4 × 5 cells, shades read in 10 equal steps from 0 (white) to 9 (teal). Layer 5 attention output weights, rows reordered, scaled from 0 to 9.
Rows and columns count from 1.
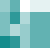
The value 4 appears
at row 1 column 1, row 3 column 3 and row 4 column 3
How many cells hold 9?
1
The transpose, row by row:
4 5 5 9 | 6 8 3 8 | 0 3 4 4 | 1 6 6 6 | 1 6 6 6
